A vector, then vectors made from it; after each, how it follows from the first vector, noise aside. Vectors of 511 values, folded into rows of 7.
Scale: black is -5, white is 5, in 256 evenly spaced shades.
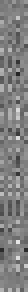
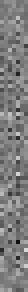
sign-scrambled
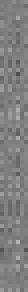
shrunk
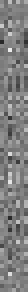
reversed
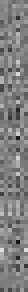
negated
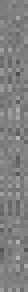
shrunk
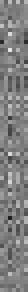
reversed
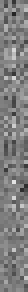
wrapped around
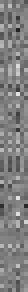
wrapped around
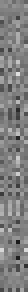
negated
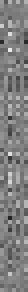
reversed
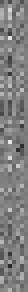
wrapped around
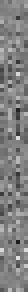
sign-scrambled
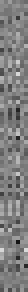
negated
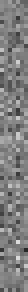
sign-scrambled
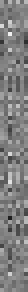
reversed
